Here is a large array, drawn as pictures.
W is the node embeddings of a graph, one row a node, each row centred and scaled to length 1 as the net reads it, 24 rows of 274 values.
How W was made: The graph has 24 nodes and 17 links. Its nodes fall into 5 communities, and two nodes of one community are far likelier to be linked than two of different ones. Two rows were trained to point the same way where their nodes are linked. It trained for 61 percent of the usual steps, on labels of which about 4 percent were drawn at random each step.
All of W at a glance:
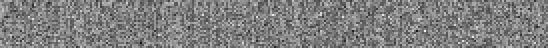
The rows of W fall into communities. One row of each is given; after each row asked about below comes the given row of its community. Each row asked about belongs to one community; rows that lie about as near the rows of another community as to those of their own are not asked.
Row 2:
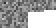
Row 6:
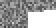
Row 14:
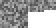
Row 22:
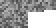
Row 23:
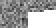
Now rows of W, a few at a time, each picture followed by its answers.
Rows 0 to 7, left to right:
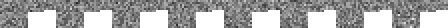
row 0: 23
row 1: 2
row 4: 22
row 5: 22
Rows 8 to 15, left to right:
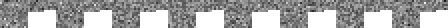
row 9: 23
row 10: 14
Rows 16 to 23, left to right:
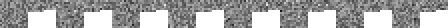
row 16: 6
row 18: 14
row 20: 22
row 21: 14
